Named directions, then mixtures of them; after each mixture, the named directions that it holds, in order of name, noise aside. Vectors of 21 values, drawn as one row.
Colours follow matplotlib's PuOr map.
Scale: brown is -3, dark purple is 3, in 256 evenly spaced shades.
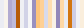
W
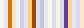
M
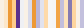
W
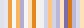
M, W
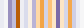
W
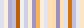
W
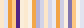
W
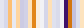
M, W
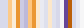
M, W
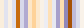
M, W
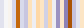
M, W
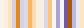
M, W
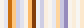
M, W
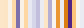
M, W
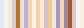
M, W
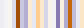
M, W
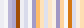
W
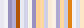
W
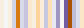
M, W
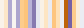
M, W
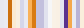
M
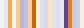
M, W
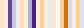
M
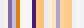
M, W
